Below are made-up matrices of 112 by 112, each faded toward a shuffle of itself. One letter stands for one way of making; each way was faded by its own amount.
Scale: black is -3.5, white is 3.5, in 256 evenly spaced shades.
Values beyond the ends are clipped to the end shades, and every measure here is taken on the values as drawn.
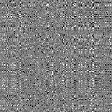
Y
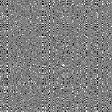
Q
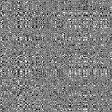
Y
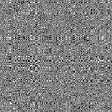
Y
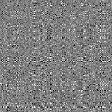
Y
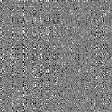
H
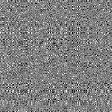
Y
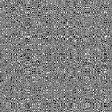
Y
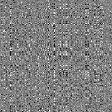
H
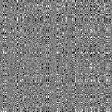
Q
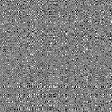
Y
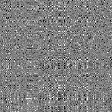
Y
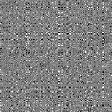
Y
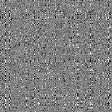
H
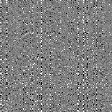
H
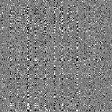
H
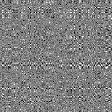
Y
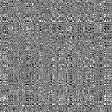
Y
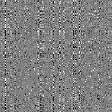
Q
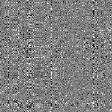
H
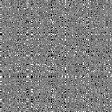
H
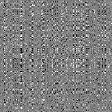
Q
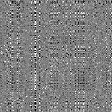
Q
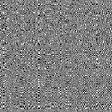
Y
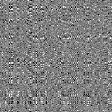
Y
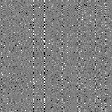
Q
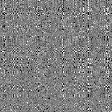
H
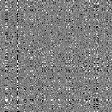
H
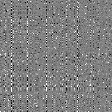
Q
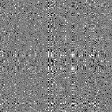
H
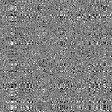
Y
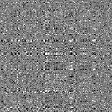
Y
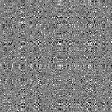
Y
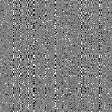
Q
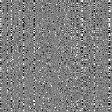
Q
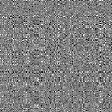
Y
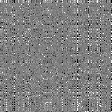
Q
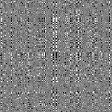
Q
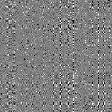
Q
